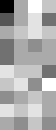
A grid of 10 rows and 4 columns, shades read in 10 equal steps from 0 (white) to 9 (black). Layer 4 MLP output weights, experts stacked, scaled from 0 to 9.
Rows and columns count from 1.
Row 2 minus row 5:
1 0 -2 2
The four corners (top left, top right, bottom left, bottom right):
9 2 3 4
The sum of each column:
39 26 20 30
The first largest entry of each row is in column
1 1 1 1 1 4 3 1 4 2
